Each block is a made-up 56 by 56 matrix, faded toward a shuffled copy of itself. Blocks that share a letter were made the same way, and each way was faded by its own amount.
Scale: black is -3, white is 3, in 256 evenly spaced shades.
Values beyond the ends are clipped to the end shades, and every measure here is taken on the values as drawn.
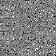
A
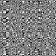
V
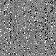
A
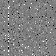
A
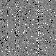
A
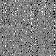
A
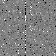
A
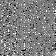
A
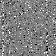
A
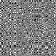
V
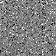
A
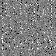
A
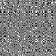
V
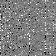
A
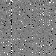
A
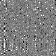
A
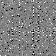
A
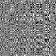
V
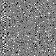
A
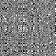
V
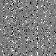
A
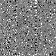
A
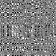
V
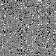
A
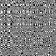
V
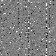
A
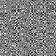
V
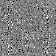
A
